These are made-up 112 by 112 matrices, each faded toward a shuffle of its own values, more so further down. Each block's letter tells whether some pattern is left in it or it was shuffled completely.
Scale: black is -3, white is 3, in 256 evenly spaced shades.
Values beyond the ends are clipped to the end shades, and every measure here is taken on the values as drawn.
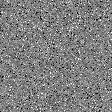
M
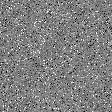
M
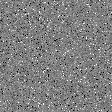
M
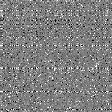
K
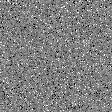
M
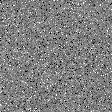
M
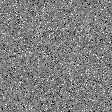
M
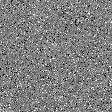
M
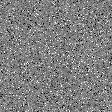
M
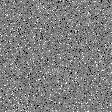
M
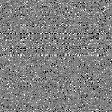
K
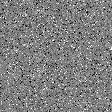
M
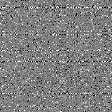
K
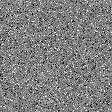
M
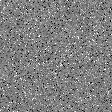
M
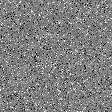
M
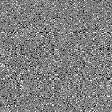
K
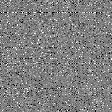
K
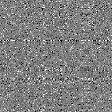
K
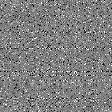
K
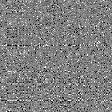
K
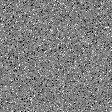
M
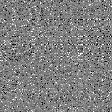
K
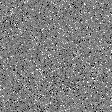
M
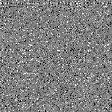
K
